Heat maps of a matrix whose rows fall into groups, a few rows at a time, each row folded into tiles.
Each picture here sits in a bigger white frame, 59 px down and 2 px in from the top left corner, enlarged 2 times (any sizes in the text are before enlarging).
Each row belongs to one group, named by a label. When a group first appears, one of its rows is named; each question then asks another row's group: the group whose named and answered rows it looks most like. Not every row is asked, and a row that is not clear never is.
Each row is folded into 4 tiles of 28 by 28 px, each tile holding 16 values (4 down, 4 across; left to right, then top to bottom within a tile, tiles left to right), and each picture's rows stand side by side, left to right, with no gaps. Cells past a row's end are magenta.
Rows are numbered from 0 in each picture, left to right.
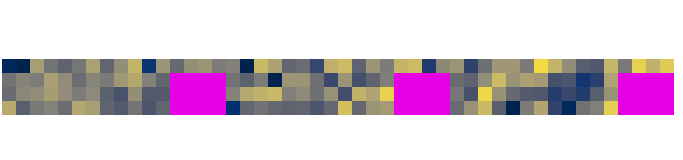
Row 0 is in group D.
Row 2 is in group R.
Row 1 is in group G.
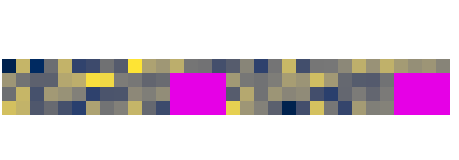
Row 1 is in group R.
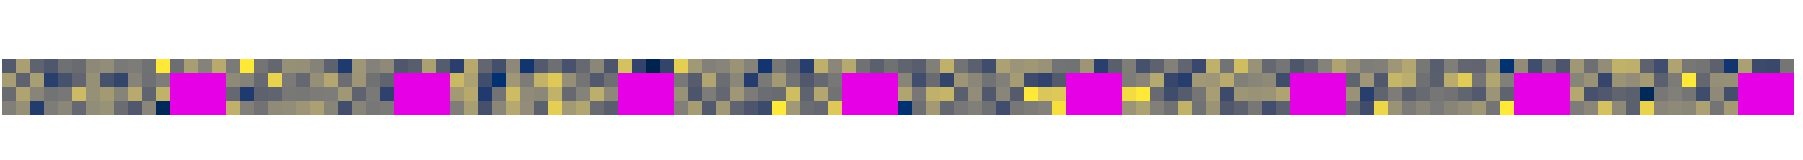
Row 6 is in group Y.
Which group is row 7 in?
Y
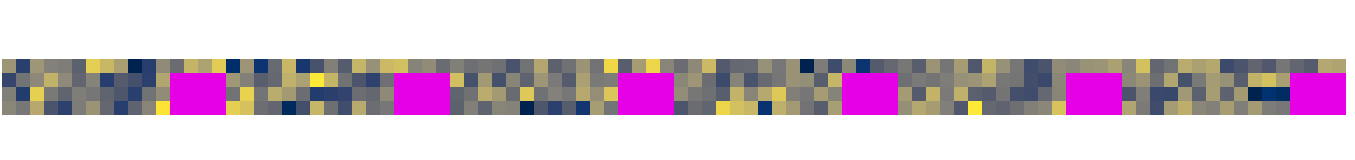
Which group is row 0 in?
R
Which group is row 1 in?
R
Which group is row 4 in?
R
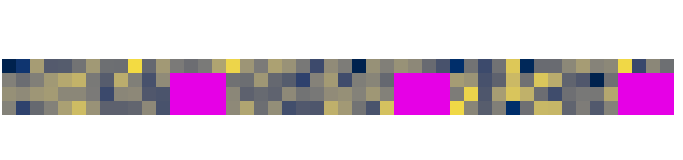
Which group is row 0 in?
D
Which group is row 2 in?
R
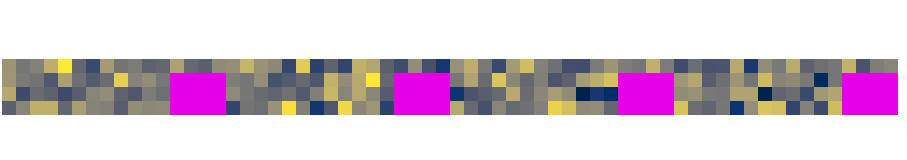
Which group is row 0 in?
Y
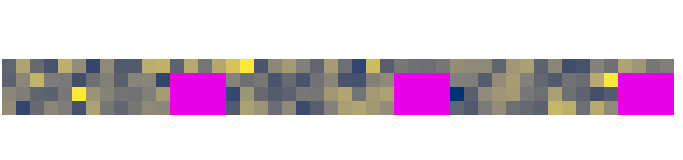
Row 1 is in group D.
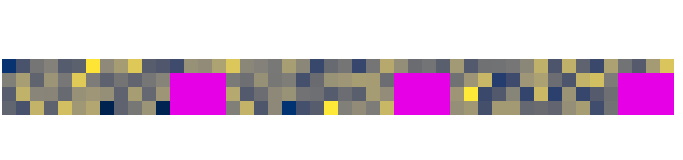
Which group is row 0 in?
D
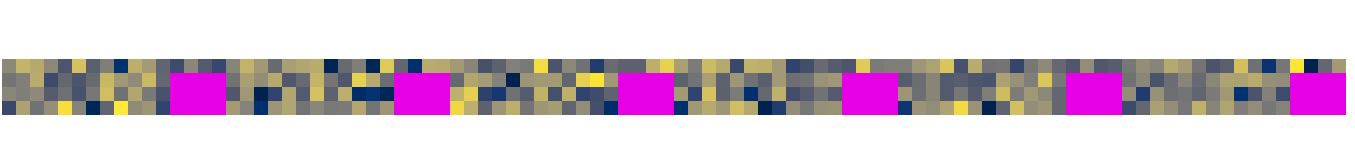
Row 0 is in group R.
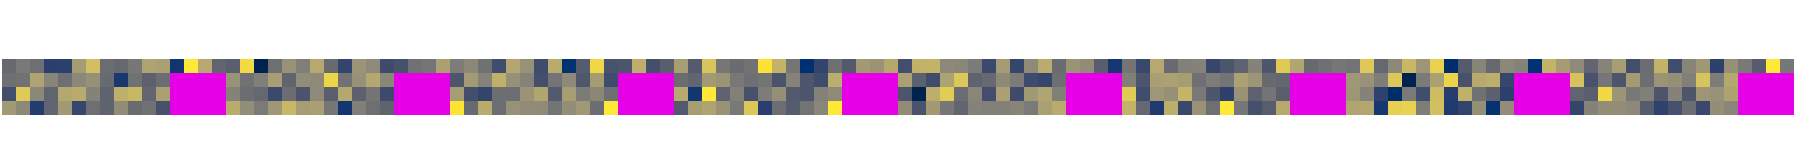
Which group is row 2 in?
Y
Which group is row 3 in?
R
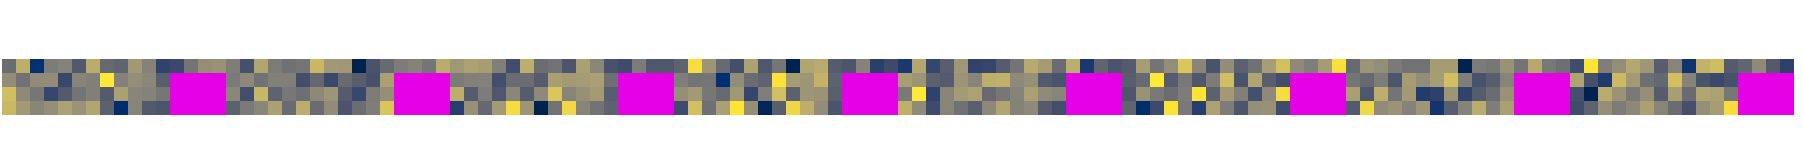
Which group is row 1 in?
R
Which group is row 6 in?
R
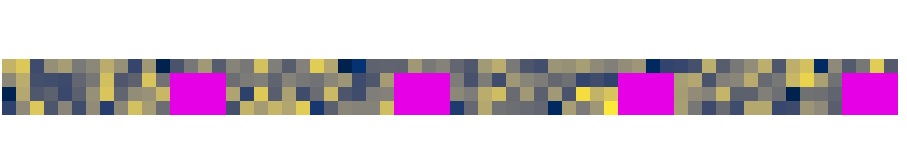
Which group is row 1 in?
R
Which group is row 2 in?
G
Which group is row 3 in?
D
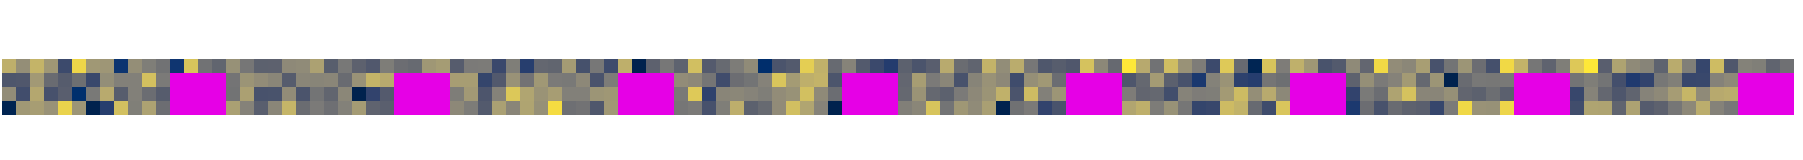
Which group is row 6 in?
G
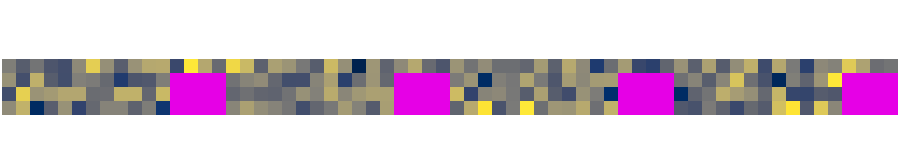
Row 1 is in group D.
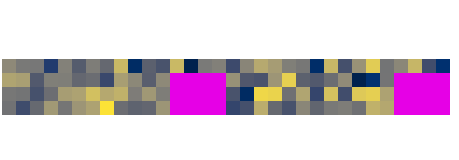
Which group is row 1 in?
G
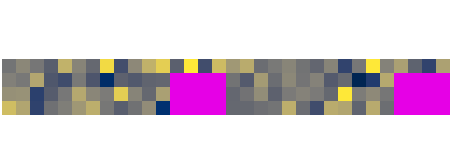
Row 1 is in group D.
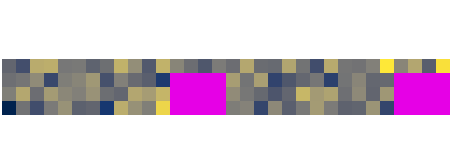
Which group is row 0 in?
G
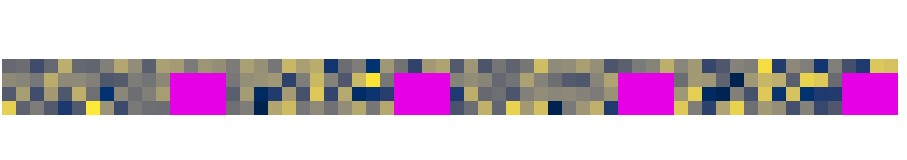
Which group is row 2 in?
D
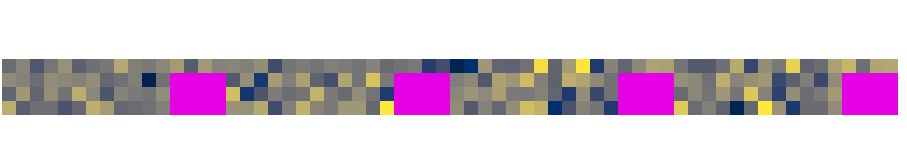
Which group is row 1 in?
Y
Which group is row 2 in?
D
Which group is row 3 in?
R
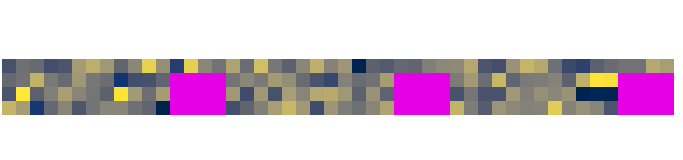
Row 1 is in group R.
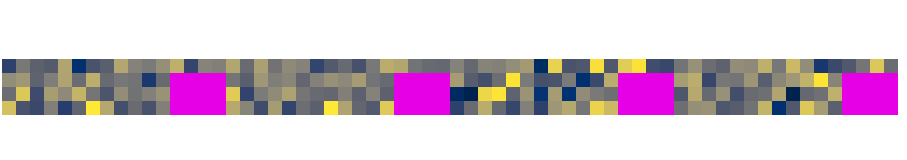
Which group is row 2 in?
G
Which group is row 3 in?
D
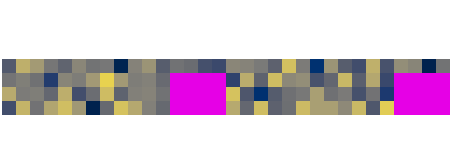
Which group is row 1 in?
Y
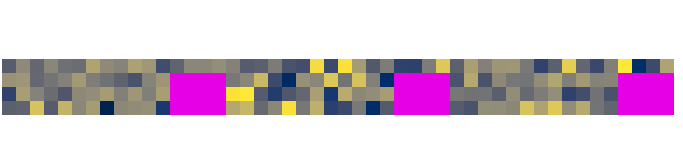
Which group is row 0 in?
D
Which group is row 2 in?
Y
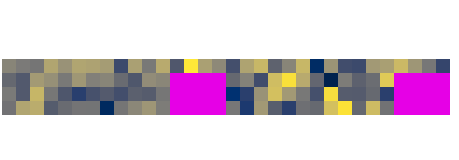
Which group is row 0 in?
R
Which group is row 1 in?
G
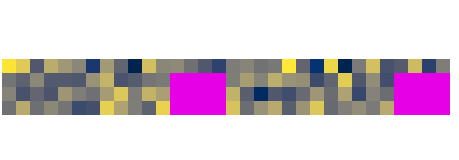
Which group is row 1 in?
Y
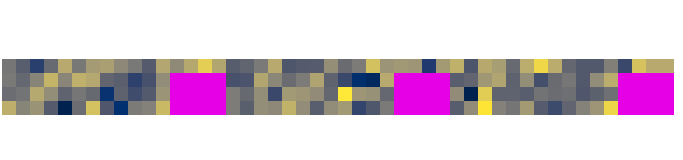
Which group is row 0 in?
R
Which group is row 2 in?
R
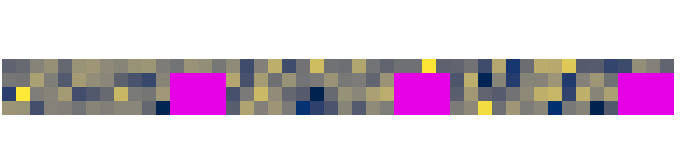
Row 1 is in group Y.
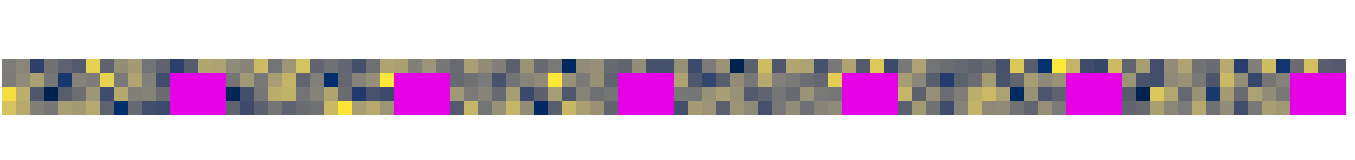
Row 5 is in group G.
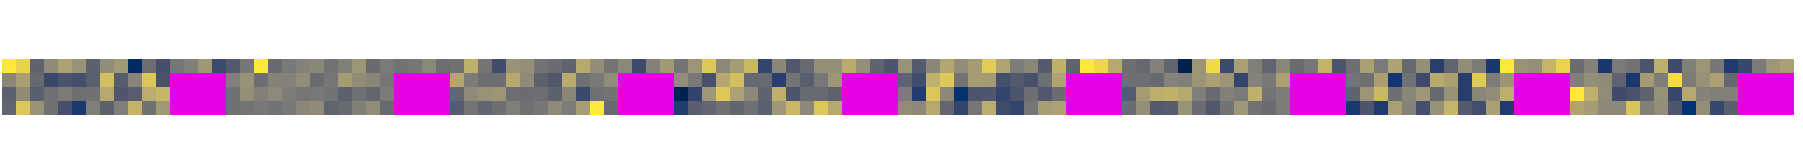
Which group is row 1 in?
D
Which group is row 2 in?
D
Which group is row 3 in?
G
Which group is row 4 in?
R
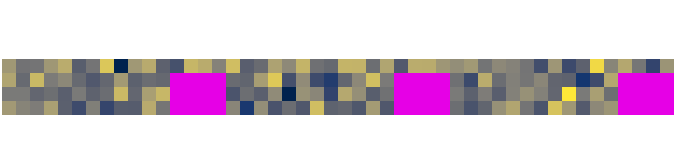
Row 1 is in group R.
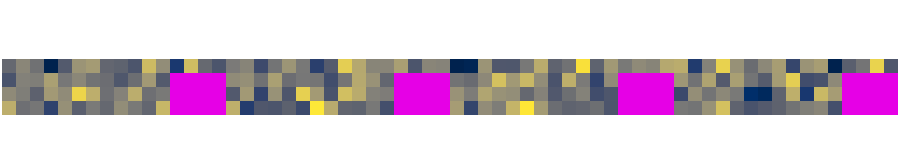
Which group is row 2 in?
D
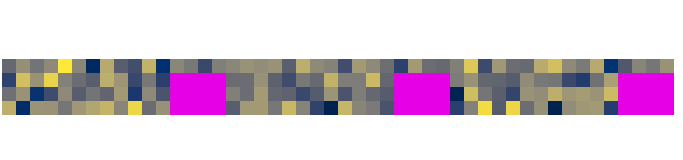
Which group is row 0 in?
Y
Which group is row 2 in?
D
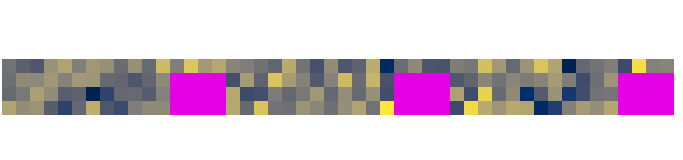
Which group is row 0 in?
R
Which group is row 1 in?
Y
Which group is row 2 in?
R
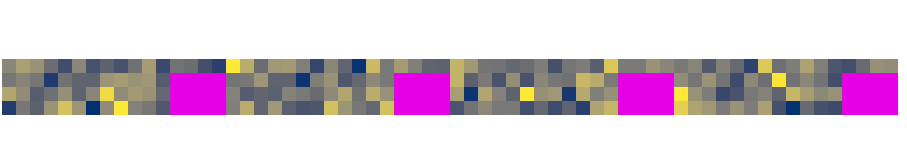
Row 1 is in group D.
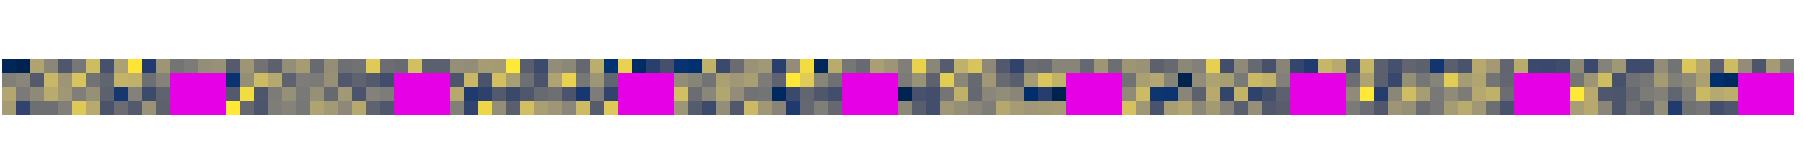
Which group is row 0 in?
D
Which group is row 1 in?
Y
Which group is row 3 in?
D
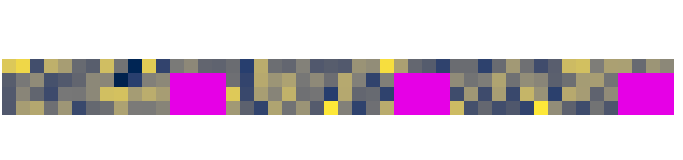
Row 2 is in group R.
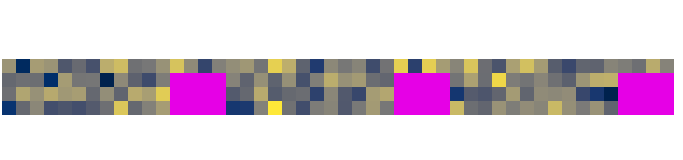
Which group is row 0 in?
G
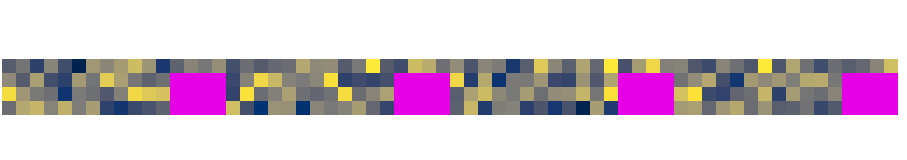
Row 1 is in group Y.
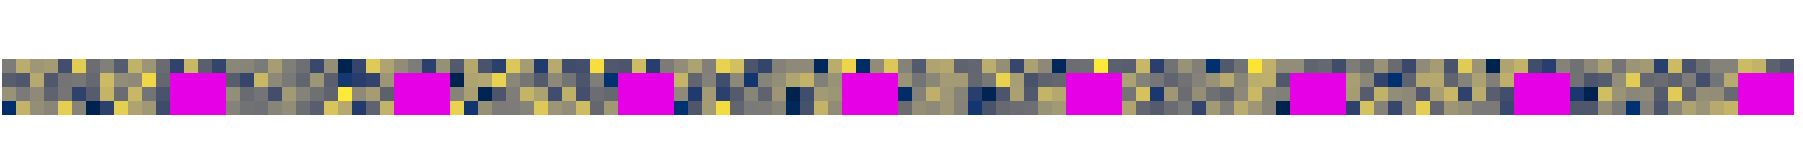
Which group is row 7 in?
G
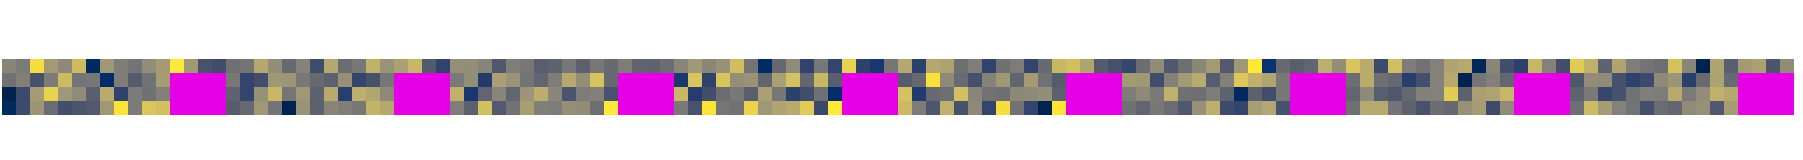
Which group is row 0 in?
G
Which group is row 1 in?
G
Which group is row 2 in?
Y
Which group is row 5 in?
D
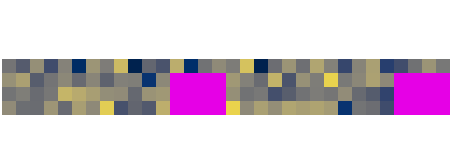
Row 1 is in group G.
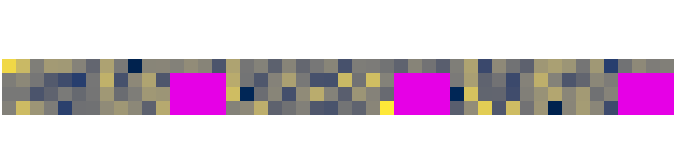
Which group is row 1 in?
Y
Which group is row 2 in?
D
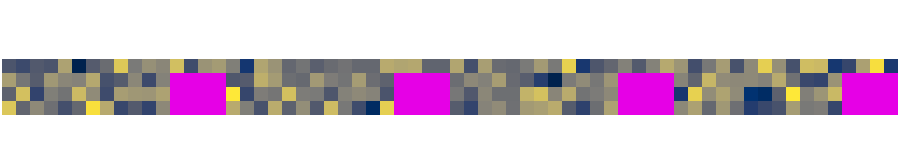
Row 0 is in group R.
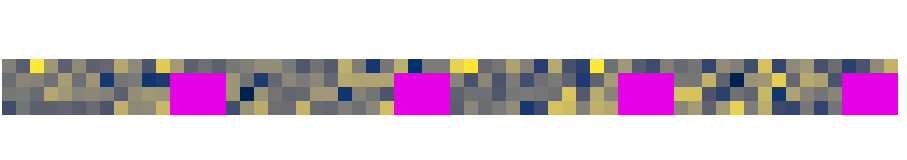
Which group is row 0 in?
G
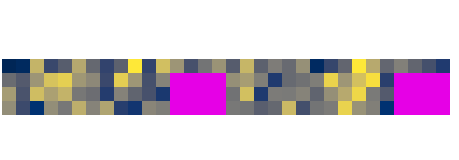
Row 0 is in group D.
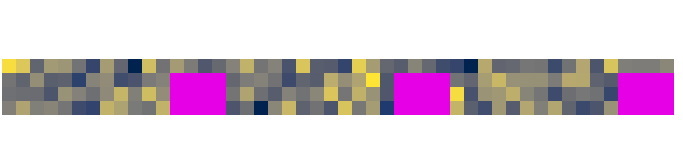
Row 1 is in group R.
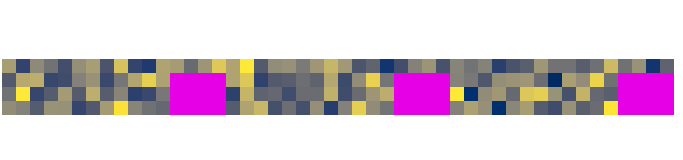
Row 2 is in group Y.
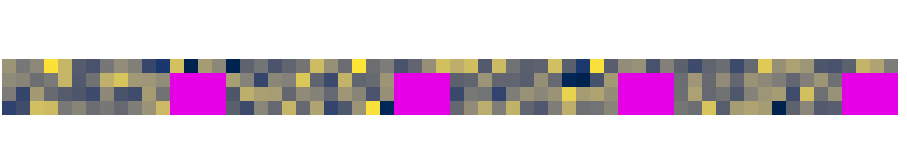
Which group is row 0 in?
Y
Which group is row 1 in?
D
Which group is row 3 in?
D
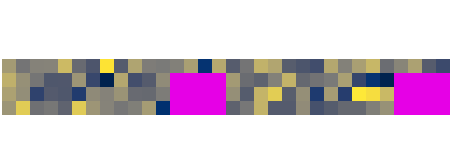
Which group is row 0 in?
Y
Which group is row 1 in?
G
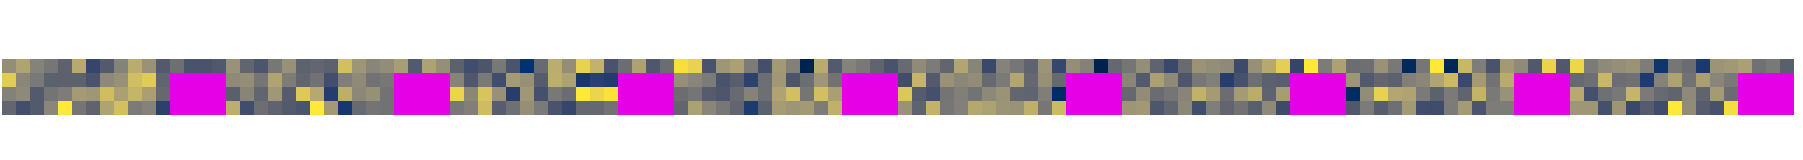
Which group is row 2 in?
G
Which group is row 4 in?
Y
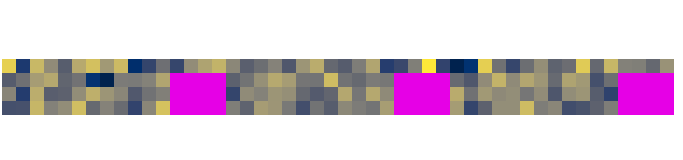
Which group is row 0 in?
R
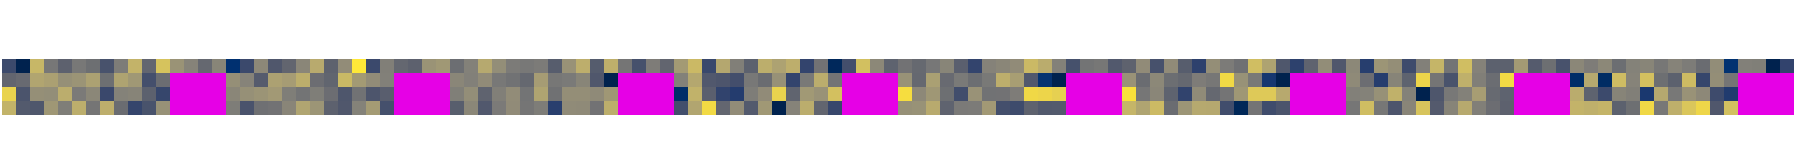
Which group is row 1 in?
D
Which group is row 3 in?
D
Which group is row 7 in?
Y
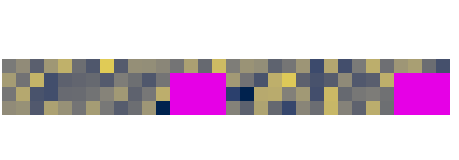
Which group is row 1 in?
G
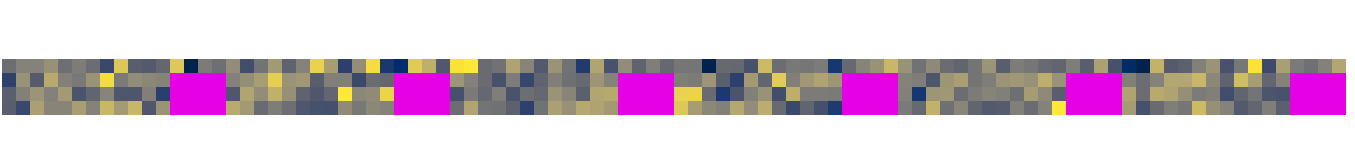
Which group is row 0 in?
Y
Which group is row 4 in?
Y
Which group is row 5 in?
D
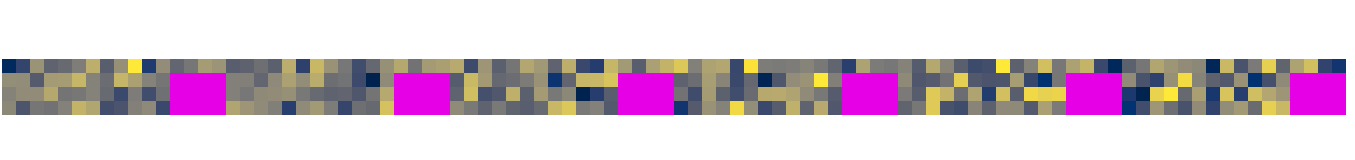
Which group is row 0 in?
D
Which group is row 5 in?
G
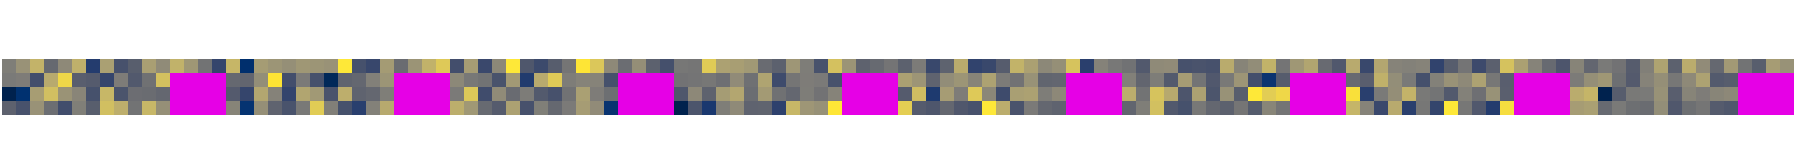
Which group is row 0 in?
G
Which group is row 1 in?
R
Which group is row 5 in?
G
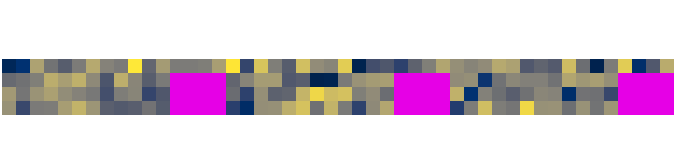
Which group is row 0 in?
D
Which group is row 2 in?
Y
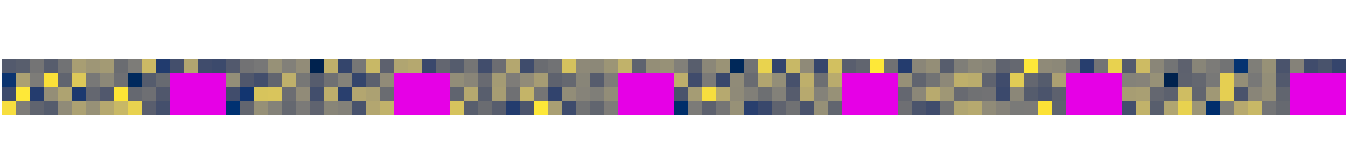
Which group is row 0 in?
Y
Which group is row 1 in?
G
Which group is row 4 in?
D
